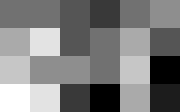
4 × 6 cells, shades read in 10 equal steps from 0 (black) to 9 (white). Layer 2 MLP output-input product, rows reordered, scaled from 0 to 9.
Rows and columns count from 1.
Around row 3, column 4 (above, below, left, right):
4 0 5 7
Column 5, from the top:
4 6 7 6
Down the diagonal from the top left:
4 8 5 0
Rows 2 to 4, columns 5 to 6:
6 3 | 7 0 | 6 1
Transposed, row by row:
4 6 7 9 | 4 8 5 8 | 3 3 5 2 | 2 4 4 0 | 4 6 7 6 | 5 3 0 1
